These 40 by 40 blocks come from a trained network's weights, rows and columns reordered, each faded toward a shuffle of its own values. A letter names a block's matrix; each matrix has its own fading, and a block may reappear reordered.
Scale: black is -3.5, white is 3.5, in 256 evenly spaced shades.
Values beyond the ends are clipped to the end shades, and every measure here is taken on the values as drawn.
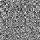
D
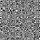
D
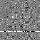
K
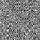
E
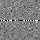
K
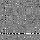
K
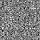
E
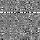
K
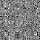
D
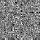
D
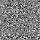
D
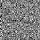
D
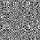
K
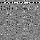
K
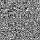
E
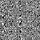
D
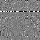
K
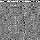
K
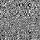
D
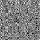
E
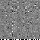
K
